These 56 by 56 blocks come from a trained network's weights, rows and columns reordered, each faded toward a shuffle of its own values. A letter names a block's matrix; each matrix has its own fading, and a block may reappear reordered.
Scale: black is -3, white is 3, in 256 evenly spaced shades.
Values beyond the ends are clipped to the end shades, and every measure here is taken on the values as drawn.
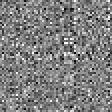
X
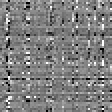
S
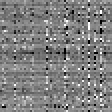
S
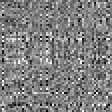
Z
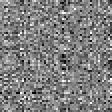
X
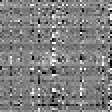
S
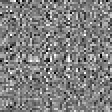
X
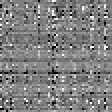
S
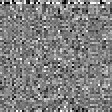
Z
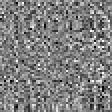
X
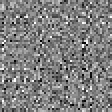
X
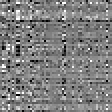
S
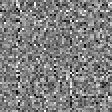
X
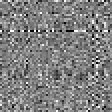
Z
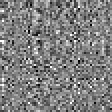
X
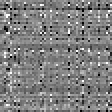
S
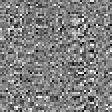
X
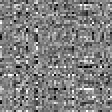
Z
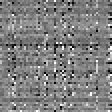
S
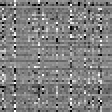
S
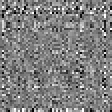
Z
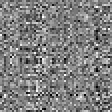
X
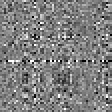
Z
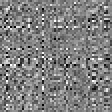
Z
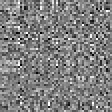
X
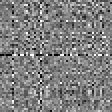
Z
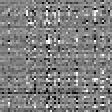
S
